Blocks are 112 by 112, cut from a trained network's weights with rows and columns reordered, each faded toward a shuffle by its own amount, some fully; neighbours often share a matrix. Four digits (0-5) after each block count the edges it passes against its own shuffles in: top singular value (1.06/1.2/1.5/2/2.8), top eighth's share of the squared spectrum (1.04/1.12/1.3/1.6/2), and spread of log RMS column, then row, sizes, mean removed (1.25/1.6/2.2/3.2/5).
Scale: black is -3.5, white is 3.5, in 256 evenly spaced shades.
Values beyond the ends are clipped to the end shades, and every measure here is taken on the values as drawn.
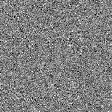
3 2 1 1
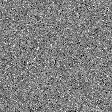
1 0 0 0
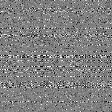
4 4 0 4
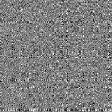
4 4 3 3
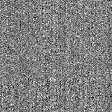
3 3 1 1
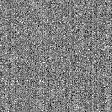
3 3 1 1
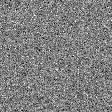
1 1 0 0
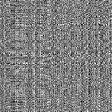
4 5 2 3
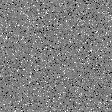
0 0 0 0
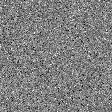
0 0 0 0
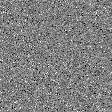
0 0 0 0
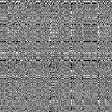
5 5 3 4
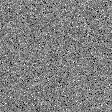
0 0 0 0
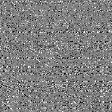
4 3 0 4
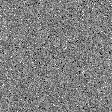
0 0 0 0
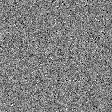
2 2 0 1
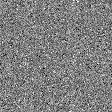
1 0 0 0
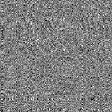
4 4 3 2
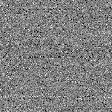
3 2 0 1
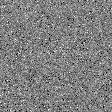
1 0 0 0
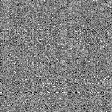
3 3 1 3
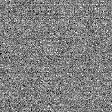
3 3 1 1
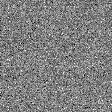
2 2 1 0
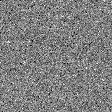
1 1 0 0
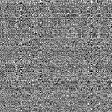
4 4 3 2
